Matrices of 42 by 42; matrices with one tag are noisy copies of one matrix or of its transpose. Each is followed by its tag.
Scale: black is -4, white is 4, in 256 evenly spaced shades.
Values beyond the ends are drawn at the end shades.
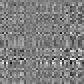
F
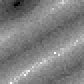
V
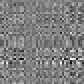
F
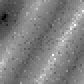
V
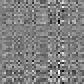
F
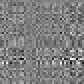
F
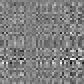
F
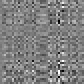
F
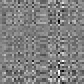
F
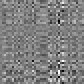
F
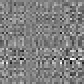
F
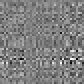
F
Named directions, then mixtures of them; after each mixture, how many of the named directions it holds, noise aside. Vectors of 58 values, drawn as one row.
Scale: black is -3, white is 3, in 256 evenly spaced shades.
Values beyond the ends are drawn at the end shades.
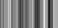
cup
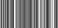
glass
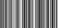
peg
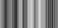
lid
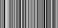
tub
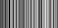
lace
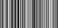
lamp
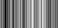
three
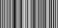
two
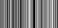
three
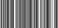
one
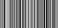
one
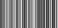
two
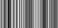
two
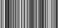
three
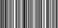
three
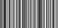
three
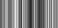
two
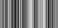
three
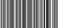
two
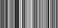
three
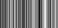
three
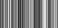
three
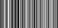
one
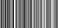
two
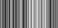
two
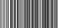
one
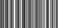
three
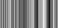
three
